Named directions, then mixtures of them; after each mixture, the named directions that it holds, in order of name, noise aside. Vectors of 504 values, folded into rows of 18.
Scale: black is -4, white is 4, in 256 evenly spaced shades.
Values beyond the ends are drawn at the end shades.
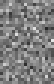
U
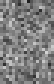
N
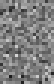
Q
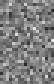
U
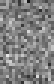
N, Q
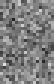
N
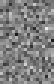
U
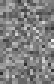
N, U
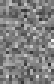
N, Q, U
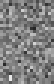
N, Q, U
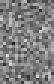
N, Q, U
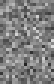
N, U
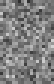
N, U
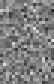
U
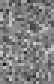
N, U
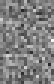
N, Q, U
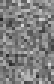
N, Q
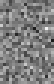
U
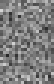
N, Q, U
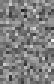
Q, U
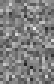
U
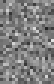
U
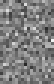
U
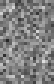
N, Q, U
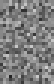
Q, U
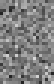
Q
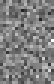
N, Q, U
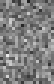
N, Q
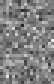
N, Q, U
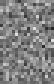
U
